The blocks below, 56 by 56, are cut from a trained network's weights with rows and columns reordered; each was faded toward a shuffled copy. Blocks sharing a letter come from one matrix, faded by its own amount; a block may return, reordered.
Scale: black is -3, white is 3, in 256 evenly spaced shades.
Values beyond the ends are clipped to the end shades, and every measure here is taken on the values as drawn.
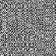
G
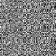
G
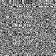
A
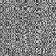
G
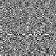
A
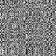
G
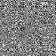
A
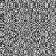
G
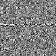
A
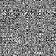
A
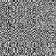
G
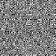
A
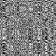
G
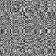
G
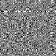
A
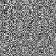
G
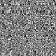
A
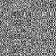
G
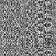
G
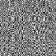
G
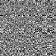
A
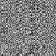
G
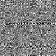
A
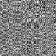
G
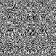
A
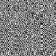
G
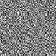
G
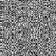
G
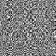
G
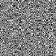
A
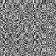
G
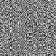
G
